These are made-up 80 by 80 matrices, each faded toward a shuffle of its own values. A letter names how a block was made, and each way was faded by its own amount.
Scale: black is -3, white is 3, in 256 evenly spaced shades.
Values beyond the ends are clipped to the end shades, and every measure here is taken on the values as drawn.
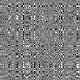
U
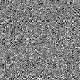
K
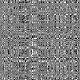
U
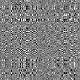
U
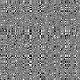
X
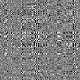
U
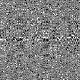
K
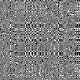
X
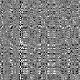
U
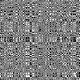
U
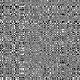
U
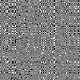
X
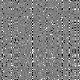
X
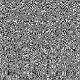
K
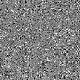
K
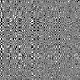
U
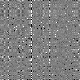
X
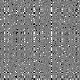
X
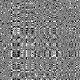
X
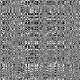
U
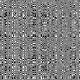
U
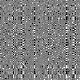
X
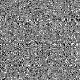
K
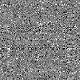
K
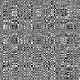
U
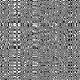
X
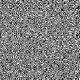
K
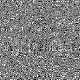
K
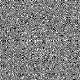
K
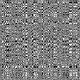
U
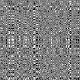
U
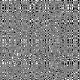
X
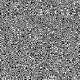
K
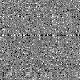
K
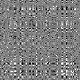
X
